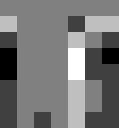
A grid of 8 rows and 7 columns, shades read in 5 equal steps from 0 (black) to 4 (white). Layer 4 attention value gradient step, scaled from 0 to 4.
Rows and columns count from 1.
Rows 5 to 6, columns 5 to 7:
4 1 1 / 3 2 1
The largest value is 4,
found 2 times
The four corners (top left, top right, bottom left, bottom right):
2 2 1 1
